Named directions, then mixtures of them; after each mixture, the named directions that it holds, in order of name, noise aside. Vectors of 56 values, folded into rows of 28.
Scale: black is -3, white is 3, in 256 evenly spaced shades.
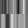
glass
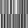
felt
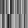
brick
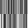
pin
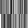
brick, felt, pin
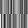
felt, pin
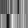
brick, glass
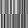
felt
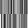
felt, pin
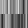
felt, glass, pin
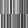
felt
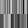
brick, glass, pin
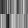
brick, glass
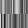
brick, felt, pin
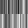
felt, glass, pin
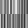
felt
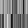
felt, glass, pin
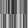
felt, glass, pin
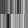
brick, glass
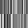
felt, glass, pin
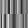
brick, pin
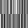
felt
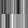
glass
